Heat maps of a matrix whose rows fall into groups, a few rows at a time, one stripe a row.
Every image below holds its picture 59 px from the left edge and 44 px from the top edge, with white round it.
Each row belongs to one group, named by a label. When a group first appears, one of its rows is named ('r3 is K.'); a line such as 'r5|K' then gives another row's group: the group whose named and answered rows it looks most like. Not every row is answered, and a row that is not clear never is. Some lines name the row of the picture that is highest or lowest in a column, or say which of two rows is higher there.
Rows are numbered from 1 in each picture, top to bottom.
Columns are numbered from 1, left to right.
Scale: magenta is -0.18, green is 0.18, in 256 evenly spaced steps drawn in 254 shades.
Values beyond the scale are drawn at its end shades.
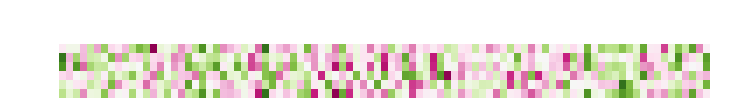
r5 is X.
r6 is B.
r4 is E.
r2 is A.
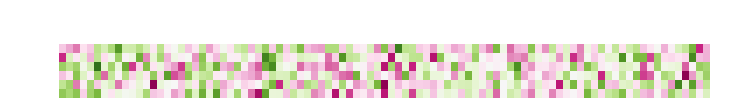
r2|E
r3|A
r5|X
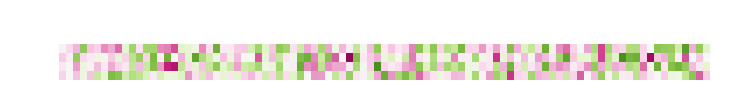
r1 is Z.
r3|Z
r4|E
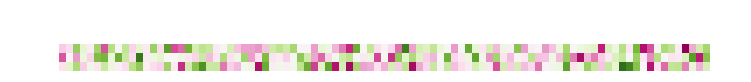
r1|A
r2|E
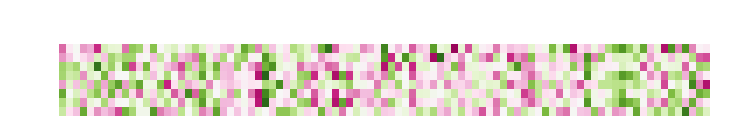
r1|B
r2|E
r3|A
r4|B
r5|E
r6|A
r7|B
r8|Z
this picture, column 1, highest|6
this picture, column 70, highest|8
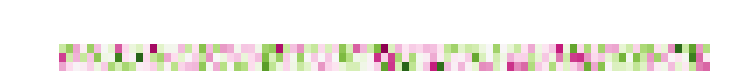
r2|E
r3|E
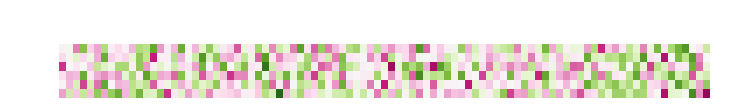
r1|Z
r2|B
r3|E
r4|Z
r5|B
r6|E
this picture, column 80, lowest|1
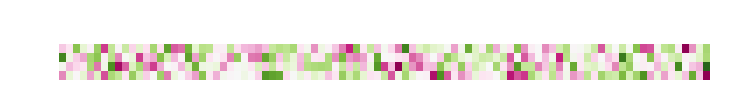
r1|A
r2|X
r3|X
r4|E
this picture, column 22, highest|1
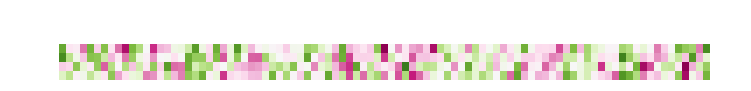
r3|A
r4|X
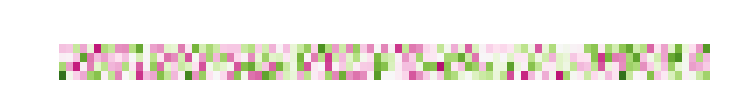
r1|B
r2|Z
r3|Z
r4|X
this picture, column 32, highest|3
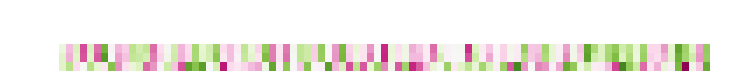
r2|B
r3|X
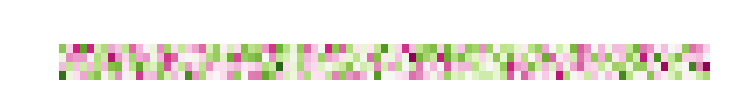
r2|Z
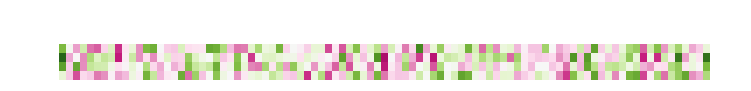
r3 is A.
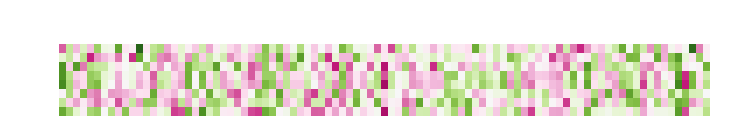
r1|E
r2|Z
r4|X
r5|X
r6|Z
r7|Z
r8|A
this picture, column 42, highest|1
